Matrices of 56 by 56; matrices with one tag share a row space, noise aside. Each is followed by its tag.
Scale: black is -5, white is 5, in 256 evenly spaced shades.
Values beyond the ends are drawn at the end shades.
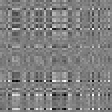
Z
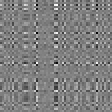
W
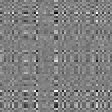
W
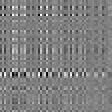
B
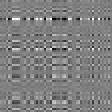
Z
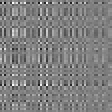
B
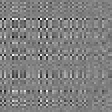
B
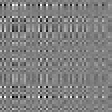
B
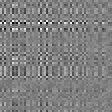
B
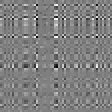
W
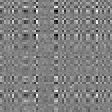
W
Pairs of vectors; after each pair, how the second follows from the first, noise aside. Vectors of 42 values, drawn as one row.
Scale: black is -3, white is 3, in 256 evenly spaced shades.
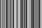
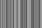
shrunk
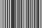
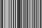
wrapped around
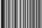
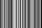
shuffled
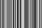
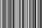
shuffled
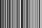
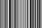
wrapped around
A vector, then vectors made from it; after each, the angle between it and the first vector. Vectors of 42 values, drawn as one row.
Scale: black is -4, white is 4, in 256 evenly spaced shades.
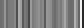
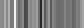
orthogonal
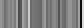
nearly opposite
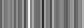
partly opposed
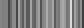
partly aligned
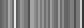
partly aligned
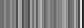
nearly parallel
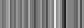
partly opposed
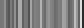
nearly parallel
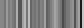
nearly opposite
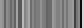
nearly opposite
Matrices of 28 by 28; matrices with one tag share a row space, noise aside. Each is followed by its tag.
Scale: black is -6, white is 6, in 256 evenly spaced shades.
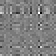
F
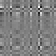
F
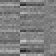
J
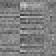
J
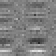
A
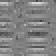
A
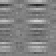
A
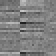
J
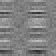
A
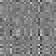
F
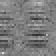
A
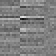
J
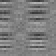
A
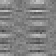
A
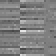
J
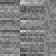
J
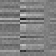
J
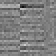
J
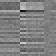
J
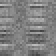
A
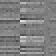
J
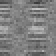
A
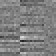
J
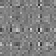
F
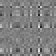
F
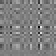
F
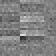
J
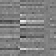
J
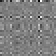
F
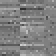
J
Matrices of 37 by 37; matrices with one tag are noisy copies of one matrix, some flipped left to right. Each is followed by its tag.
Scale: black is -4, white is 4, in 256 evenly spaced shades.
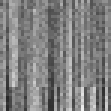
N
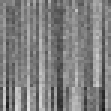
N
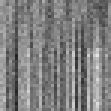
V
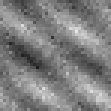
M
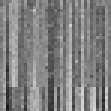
N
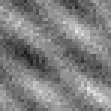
M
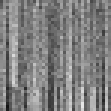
N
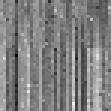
V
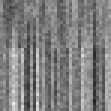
V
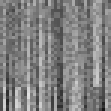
N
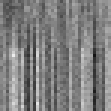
V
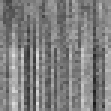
V
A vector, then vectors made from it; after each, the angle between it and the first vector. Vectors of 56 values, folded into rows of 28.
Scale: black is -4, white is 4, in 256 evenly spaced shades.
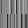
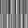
nearly opposite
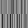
partly aligned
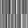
nearly opposite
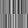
partly opposed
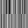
partly opposed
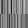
partly aligned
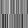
partly aligned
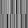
nearly parallel
